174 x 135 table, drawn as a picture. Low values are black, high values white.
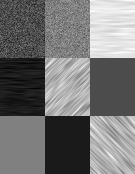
The table splits into 3 rows of 3 panels. Panel 1,1: low, fine-grained. Panel 1,2: middling, fine-grained. Panel 1,3: very high, streaked across, faint in contrast. Panel 2,1: very low, streaked across, faint in contrast. Panel 2,2: high, slanting up to the right. Panel 2,3: low, flat. Panel 3,1: middling, flat. Panel 3,2: very low, flat. Panel 3,3: high, slanting down to the right.
